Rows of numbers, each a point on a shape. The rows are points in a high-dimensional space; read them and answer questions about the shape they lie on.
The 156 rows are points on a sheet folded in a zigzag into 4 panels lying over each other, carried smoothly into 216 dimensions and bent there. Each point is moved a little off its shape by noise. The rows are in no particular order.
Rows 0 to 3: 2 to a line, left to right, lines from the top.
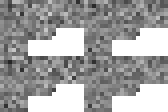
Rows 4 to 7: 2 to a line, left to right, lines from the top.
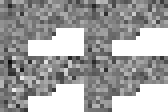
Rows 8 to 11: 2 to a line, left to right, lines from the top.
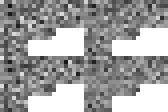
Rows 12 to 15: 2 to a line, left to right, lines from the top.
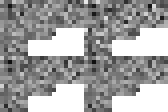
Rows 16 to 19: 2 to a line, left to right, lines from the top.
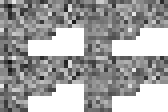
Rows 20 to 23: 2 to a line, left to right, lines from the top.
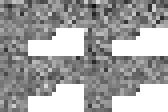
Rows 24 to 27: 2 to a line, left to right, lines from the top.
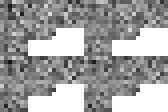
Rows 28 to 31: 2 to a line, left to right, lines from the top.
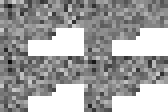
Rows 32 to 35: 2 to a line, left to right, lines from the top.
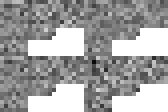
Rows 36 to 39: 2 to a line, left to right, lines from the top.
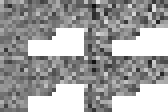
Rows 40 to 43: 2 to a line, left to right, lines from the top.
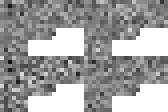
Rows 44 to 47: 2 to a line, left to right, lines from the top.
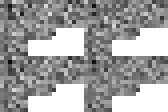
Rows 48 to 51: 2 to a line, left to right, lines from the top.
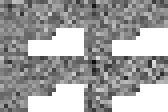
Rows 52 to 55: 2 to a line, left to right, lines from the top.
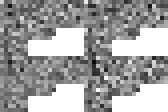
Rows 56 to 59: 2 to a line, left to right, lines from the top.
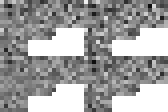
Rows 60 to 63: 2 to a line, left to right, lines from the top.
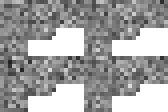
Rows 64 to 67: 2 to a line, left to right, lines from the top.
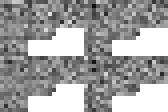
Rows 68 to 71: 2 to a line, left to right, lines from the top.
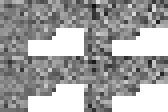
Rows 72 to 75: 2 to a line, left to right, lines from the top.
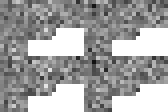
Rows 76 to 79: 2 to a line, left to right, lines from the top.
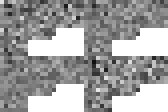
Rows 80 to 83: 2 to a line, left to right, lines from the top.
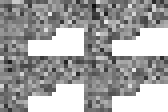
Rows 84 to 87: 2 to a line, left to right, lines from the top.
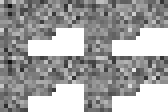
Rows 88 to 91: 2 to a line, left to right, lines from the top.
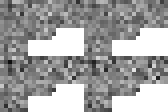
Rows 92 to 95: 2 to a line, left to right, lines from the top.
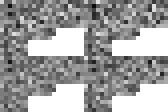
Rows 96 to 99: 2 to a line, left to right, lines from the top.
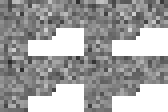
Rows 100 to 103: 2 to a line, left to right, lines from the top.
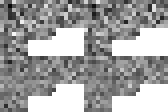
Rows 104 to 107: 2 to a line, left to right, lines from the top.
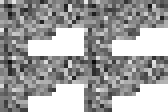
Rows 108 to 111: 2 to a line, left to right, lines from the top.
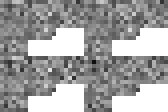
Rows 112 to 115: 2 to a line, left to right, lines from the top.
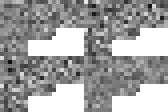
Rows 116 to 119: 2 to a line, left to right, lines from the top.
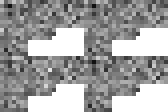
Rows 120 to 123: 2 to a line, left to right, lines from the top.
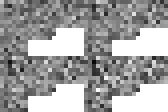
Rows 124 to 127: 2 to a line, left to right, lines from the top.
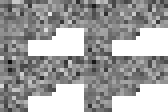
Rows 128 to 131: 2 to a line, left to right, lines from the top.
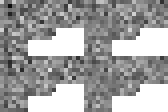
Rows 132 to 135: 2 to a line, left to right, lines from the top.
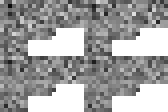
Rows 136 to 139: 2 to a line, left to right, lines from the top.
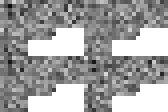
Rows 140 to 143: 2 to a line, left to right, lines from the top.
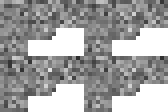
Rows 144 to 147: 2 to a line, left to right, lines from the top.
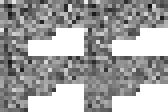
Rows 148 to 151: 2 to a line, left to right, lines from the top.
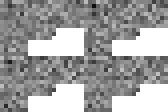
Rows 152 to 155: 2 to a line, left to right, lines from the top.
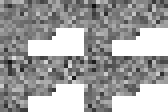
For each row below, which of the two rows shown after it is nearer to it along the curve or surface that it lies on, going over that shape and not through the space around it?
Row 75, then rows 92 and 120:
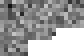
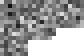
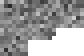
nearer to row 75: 92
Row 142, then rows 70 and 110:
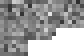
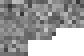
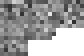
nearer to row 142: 110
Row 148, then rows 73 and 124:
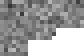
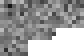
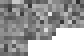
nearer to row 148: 73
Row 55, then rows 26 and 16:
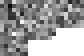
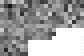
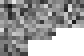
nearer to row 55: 16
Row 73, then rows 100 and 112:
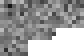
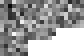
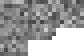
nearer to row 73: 112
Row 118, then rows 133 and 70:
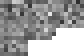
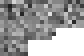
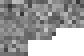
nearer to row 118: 133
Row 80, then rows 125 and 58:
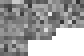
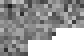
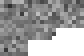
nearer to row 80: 125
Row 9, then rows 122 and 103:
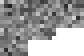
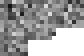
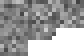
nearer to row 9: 103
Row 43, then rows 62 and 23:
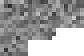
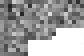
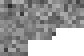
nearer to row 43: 23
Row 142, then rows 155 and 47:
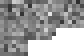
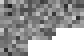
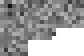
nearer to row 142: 47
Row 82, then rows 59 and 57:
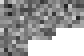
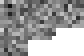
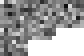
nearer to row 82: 57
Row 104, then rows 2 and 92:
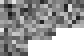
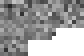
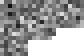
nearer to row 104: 2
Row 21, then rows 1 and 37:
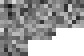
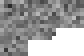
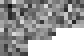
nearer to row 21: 37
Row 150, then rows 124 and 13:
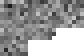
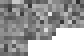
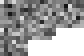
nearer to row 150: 13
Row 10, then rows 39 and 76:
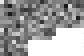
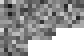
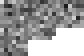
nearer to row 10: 76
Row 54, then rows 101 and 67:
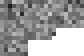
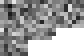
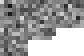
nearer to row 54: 101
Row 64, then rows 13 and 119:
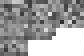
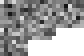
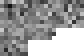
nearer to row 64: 119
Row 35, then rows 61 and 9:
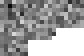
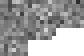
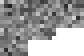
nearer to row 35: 61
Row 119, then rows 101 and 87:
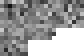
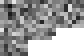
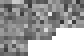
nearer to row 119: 101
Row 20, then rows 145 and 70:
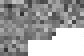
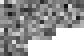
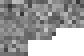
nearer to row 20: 70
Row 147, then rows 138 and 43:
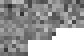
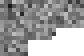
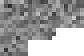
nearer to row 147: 138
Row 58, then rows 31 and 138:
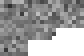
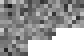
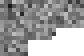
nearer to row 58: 31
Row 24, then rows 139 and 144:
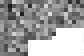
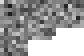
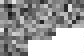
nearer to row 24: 144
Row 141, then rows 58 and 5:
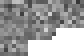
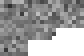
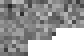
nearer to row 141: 5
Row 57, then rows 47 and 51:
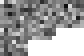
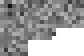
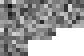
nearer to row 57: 47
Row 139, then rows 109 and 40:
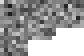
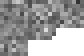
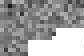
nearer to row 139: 40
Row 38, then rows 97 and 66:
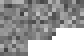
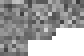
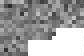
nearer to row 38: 66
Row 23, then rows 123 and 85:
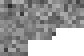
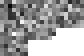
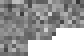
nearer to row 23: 85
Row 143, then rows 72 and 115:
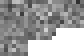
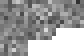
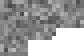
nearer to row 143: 72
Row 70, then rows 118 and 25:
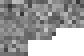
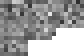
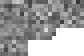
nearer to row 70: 25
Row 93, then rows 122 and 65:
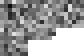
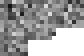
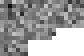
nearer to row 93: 122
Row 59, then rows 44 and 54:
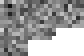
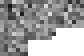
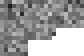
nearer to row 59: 54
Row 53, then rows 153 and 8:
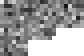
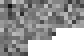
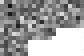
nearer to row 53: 8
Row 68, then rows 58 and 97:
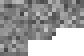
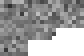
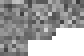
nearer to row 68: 58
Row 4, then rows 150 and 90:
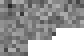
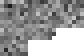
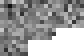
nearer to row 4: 150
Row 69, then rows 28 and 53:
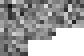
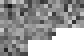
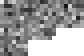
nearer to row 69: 28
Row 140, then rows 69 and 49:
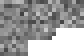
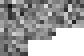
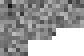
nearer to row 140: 49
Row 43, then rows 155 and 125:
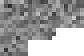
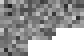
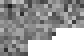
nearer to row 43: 155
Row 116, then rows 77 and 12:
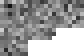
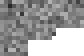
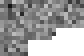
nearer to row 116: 77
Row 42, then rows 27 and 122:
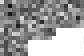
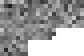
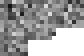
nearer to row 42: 27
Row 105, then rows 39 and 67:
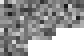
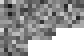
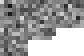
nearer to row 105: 67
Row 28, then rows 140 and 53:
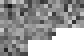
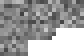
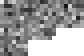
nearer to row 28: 140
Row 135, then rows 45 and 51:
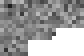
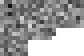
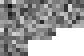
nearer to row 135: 45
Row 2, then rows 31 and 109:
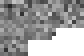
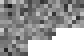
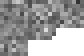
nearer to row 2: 109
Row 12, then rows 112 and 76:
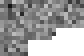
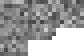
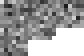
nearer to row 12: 112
